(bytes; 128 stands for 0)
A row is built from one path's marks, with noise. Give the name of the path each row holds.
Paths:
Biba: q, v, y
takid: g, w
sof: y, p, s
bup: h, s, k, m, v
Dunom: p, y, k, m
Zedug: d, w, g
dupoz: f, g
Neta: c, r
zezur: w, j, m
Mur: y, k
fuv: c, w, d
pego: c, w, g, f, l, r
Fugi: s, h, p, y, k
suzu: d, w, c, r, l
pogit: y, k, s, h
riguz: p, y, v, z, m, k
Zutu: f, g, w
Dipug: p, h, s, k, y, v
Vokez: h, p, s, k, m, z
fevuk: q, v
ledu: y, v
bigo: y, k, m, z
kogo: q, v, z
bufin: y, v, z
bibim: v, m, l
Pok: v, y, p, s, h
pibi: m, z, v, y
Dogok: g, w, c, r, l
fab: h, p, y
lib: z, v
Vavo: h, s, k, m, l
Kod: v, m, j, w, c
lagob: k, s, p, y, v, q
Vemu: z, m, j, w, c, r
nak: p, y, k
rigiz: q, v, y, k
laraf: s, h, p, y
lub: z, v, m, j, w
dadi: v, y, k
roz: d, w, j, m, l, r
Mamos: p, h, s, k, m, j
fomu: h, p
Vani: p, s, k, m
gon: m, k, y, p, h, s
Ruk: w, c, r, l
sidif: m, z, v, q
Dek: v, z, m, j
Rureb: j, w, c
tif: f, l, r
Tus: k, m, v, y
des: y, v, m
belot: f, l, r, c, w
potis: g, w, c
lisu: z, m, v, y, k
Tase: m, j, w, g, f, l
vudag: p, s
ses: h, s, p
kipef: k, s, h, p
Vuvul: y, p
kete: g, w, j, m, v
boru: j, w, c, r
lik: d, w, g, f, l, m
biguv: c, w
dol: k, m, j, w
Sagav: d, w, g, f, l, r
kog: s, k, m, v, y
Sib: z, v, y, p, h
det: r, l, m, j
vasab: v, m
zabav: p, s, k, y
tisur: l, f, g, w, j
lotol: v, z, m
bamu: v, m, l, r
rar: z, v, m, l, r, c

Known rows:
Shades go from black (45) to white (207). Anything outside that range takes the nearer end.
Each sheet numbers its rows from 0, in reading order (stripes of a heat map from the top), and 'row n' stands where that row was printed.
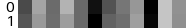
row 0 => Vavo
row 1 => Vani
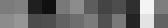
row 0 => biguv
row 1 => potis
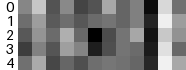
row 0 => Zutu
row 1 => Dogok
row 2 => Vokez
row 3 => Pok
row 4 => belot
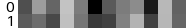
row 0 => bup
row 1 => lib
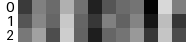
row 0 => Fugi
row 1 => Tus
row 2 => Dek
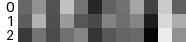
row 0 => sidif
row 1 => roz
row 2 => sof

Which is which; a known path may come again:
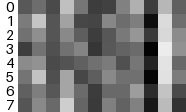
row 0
lib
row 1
Tase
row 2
rar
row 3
sof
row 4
potis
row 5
tisur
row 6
pibi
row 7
Tus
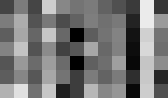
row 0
Biba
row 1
pego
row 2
Mamos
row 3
Zutu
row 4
Vani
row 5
des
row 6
dupoz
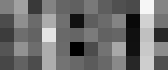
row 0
boru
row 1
gon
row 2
dadi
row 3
Vokez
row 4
bufin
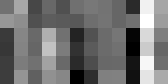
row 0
belot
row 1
Neta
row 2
Fugi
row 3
pogit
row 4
fab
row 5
ses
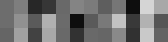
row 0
fuv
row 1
lotol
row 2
lub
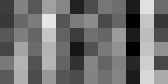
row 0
Pok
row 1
Mur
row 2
lisu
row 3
Vavo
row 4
kete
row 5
roz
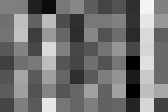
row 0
biguv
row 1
det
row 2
zezur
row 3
kogo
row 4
nak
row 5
bibim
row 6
Zedug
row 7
rigiz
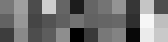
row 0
Dek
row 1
Ruk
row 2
vudag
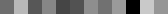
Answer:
lik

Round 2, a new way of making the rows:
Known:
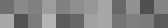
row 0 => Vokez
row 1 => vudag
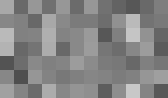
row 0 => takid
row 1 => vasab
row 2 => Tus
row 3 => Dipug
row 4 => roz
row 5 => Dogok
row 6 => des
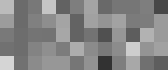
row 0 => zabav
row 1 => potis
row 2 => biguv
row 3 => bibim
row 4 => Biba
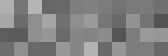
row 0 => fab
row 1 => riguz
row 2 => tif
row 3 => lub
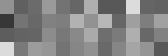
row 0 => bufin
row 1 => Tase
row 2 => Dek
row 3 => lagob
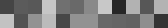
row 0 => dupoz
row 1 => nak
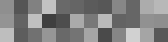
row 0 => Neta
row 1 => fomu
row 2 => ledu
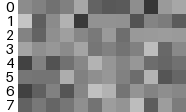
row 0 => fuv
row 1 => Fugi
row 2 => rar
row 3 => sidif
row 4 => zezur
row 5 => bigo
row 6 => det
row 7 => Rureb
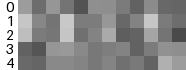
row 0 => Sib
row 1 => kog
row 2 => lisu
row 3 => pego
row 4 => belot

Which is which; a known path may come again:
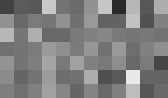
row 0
dupoz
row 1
kogo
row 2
fab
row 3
Vemu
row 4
Dunom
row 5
bufin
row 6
lotol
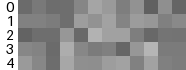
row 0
dol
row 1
kete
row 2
Mamos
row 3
vasab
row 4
bup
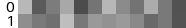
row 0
sof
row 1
Vani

